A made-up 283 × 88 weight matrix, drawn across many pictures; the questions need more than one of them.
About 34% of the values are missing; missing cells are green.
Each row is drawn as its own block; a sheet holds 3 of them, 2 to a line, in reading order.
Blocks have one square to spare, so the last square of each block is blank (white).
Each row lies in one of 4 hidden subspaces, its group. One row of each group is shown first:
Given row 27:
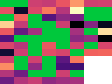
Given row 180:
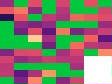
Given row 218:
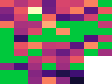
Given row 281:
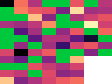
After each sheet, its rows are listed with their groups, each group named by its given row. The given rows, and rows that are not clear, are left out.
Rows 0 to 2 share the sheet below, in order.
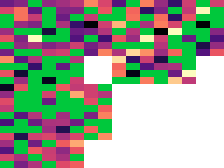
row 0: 180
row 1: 180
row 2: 281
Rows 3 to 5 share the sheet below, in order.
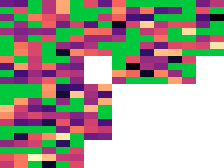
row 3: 27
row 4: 27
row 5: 27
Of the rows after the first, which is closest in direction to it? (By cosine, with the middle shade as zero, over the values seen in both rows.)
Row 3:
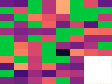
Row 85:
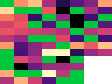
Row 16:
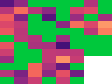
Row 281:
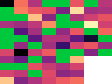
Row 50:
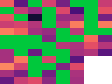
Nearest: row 16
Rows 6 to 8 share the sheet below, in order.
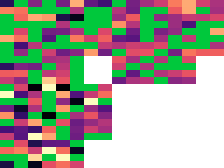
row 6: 218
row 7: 27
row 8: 218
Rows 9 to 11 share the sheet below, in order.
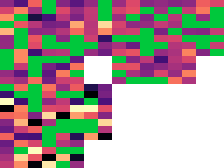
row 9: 281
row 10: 180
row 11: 180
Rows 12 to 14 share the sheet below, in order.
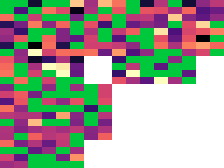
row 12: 218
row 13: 180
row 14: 180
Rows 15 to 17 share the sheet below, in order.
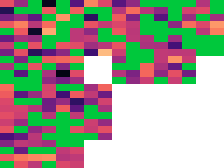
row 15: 218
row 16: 281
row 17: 27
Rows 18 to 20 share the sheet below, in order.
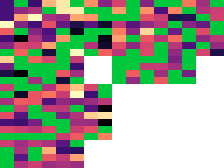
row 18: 27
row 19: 218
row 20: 27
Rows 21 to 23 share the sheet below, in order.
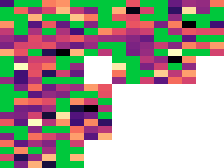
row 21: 27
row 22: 27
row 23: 180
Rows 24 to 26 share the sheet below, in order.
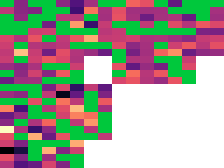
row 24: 281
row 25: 27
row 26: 281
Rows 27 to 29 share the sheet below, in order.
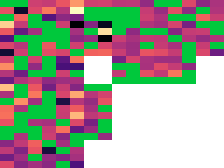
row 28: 218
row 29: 218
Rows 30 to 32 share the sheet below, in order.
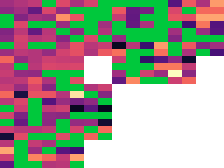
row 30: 218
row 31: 218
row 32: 27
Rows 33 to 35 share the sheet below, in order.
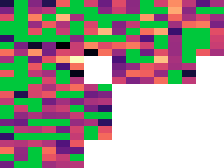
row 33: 281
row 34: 180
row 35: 27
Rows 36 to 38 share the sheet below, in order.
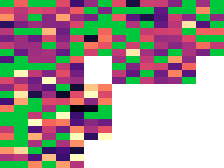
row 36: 180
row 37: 281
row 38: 180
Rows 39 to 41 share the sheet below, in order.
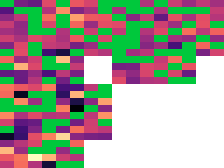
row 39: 27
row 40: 281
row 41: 27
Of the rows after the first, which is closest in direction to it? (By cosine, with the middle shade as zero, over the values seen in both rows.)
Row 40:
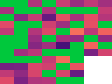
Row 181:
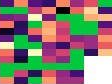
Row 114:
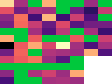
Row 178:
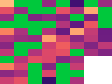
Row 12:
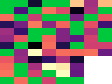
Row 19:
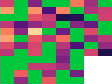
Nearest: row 181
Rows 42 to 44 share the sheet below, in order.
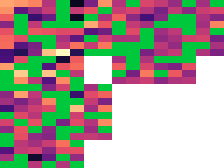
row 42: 27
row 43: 281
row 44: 27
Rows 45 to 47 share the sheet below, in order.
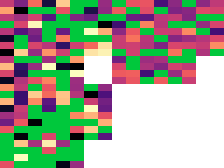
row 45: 27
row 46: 27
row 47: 180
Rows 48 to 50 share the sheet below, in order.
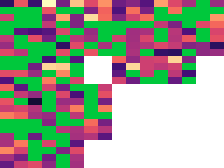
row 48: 218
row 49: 27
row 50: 281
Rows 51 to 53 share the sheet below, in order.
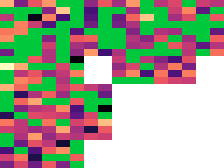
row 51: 281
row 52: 281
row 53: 281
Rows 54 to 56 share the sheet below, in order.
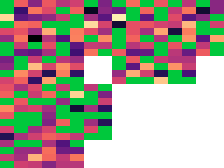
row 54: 180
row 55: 180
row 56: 27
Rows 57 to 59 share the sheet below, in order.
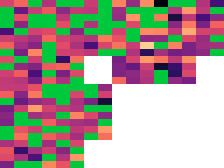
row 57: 281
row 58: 218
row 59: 27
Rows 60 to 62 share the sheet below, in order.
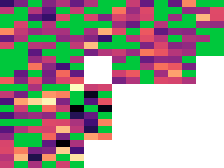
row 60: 281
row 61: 218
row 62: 281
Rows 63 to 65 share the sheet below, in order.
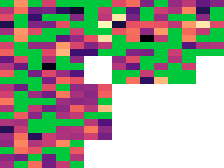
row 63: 27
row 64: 180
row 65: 281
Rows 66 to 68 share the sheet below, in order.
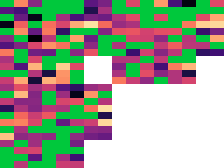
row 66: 180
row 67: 27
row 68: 27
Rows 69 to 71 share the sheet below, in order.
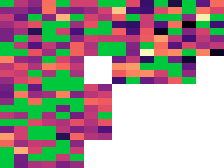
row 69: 218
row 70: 218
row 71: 27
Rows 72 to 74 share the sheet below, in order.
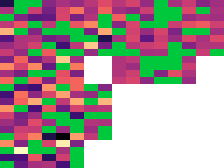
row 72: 281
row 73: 180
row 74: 27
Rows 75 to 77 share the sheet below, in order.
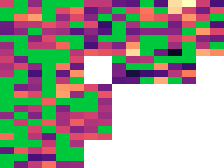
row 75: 281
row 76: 27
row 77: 27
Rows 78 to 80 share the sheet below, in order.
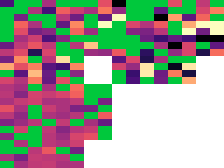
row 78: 281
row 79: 281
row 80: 27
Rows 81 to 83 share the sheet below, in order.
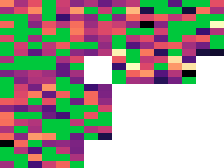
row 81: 218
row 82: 27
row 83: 218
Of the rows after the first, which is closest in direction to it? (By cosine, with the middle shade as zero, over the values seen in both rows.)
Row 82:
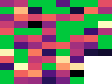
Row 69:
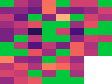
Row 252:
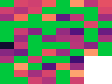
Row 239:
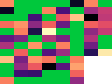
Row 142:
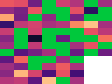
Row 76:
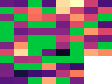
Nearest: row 69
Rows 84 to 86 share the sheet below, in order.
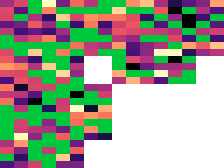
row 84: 218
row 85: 27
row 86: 281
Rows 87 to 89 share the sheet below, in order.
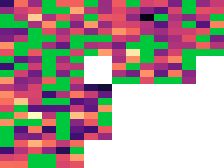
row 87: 281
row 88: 281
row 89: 218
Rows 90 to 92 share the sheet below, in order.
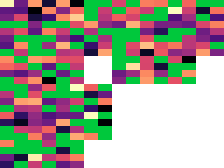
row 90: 218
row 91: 281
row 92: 27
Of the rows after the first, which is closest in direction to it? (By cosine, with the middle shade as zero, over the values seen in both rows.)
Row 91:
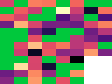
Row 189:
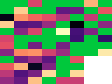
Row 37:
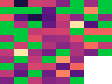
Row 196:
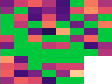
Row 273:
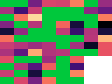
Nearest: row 196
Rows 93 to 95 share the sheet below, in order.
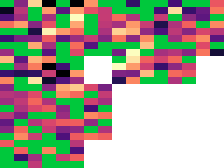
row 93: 218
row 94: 281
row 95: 27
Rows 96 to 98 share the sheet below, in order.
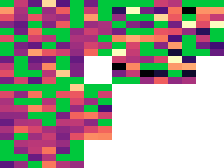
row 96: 218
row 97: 27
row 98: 27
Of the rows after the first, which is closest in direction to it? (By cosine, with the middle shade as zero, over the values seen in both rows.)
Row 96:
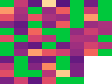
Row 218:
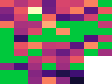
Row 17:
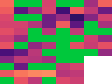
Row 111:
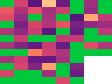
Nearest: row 111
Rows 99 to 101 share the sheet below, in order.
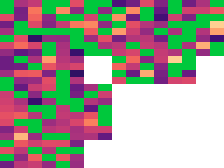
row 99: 180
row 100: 281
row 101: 281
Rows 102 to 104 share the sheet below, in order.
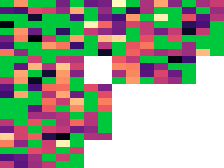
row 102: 180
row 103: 281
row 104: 27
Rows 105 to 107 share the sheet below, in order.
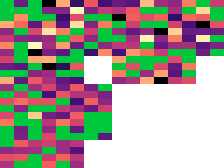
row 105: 218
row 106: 180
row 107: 218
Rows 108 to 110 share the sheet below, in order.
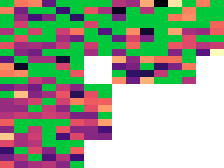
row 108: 27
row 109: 218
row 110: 27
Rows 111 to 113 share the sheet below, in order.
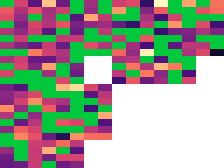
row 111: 218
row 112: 218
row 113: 27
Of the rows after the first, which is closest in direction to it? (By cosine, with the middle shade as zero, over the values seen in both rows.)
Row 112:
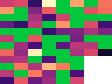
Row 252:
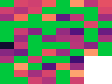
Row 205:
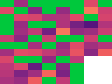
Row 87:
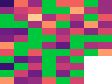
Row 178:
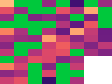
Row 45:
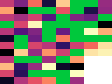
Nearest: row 252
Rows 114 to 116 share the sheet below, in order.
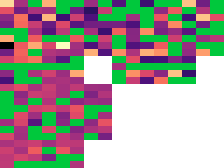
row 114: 281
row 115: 218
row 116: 180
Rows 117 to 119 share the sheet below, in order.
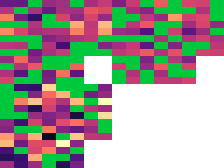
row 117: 281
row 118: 218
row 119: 27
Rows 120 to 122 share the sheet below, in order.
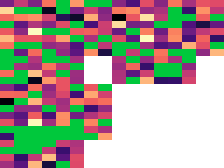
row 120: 218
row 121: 180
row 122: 180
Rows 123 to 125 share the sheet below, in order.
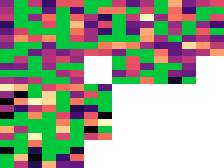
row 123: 27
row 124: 180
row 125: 281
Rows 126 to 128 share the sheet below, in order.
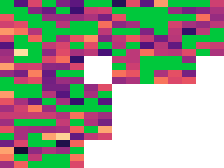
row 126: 281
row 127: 218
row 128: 27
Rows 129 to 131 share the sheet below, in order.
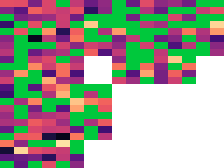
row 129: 180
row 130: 281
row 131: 27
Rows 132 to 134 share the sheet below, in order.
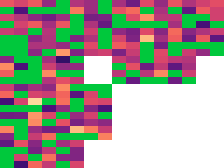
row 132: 27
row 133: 180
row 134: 180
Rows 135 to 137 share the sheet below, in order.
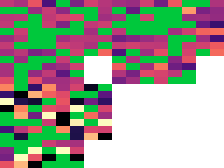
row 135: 218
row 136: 27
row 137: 180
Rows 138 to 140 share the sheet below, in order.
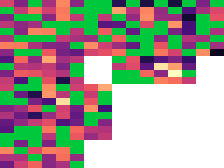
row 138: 180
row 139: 218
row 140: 218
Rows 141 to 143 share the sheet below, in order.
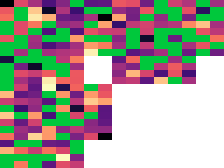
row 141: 218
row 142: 180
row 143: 218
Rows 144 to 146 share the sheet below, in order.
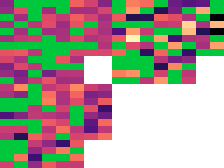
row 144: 27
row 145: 27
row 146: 281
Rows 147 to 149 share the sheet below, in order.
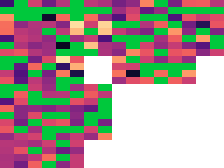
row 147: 281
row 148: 180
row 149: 180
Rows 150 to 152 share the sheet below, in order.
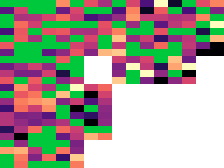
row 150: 218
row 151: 27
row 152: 281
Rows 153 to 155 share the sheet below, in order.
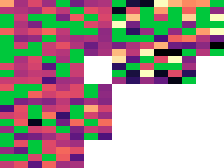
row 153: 218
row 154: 27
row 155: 180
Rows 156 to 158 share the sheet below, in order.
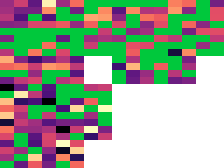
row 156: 218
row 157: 27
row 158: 281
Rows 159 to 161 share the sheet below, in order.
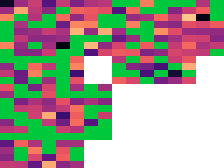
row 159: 281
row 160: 218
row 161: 180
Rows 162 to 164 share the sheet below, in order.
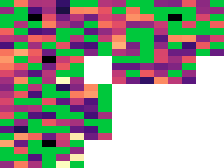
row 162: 180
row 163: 218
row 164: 180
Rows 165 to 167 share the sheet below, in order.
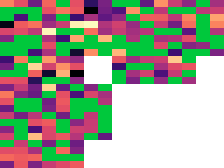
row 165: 180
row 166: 27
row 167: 218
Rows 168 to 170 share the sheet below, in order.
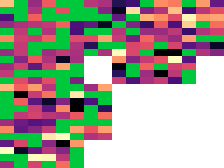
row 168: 281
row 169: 27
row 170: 27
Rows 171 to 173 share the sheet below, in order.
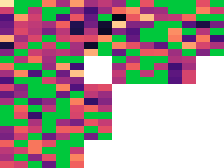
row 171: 281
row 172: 180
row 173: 218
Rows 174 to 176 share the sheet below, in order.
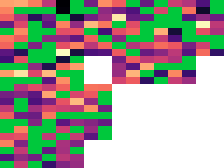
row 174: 27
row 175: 180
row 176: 218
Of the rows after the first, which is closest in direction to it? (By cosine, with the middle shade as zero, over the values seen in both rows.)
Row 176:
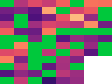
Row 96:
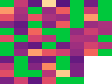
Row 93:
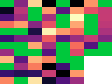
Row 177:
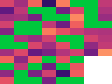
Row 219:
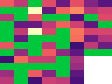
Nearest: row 93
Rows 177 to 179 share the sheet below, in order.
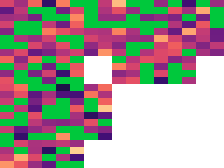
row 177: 218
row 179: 27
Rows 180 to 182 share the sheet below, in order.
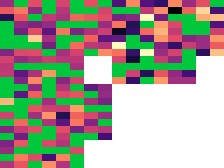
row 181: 281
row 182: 180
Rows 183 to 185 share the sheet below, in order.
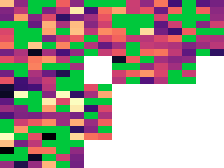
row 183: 218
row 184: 218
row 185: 27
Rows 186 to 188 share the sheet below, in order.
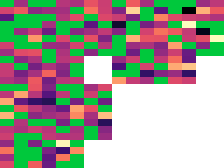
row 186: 180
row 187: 27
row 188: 281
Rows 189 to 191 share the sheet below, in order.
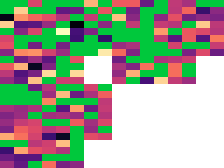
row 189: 180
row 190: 180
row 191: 27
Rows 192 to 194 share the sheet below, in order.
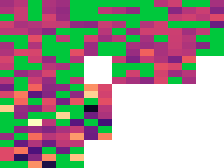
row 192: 180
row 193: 281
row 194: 180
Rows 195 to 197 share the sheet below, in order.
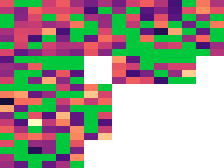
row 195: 180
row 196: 180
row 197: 180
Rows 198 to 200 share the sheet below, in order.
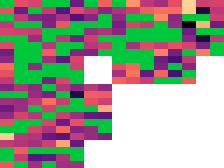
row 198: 27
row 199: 281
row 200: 27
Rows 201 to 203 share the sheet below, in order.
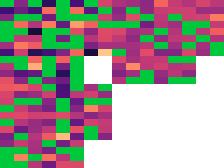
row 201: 218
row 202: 27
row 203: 27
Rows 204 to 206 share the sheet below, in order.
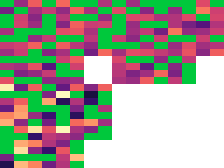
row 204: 218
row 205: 180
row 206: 281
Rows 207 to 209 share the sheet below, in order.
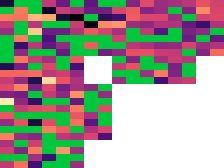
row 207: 218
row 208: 180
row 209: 180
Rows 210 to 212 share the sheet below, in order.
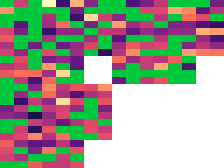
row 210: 218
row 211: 27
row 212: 218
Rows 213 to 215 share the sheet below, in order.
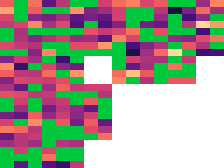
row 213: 27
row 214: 27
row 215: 180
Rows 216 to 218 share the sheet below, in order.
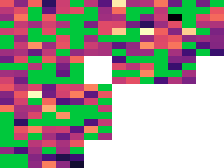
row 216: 218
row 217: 218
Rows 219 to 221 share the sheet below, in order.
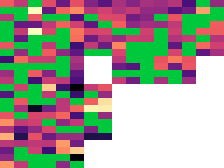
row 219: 218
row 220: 281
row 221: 27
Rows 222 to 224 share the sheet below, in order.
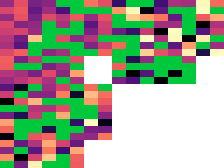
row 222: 180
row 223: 180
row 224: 180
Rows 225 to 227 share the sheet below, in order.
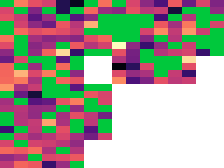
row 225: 27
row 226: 281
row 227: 218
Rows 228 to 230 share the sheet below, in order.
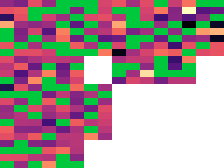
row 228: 180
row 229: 27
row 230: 218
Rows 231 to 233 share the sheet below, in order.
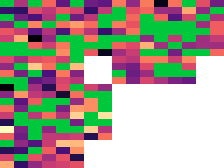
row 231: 180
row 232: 218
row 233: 281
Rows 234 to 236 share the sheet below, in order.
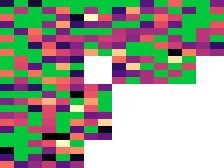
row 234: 218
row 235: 27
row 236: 27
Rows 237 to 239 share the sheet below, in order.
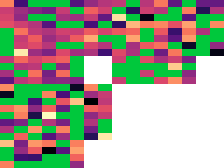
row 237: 281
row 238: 180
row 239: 218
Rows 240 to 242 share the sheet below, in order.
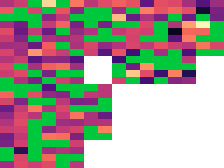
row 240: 218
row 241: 180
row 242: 27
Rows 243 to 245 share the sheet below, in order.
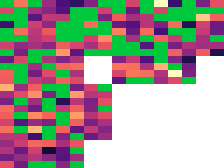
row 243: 27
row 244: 218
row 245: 218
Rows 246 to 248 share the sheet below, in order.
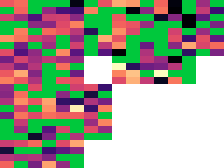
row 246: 27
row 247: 27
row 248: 218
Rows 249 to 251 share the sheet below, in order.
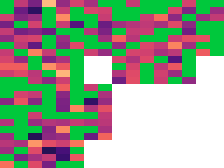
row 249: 218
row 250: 281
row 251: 218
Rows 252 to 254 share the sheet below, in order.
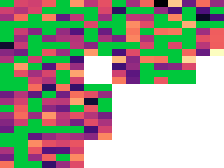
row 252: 281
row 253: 218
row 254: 218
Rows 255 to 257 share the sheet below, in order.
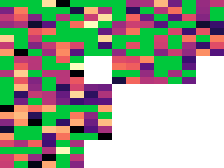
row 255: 27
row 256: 281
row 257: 180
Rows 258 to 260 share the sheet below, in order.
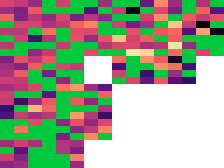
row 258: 180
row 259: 281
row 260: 27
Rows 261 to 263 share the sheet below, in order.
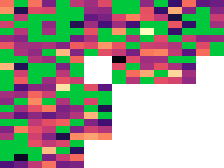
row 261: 27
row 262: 218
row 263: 27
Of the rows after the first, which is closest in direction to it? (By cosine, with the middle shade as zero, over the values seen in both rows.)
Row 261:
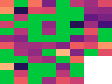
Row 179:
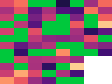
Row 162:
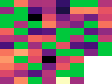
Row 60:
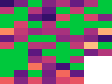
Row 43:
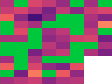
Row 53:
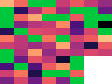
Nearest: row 53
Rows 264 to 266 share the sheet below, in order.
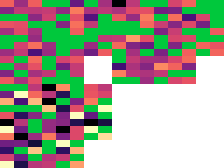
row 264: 218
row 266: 281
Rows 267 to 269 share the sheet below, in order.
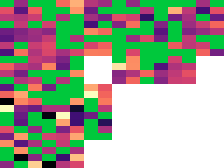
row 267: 27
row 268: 281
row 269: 180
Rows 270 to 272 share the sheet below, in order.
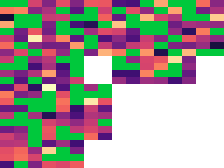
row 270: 180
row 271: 27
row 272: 218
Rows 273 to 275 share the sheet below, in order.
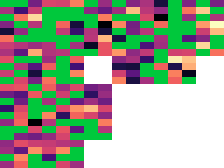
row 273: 281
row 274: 281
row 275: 180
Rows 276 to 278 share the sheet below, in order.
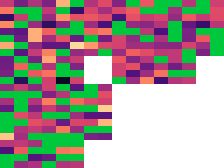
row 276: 180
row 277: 180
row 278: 27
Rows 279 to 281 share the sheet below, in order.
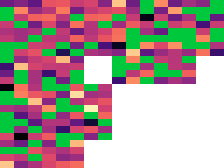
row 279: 27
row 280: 281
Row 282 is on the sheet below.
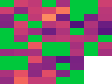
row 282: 281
